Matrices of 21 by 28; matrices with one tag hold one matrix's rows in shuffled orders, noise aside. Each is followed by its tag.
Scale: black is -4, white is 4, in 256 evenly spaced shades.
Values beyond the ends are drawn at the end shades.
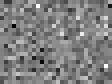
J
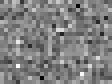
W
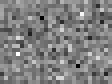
W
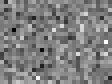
J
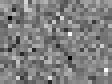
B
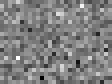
W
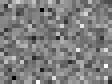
J
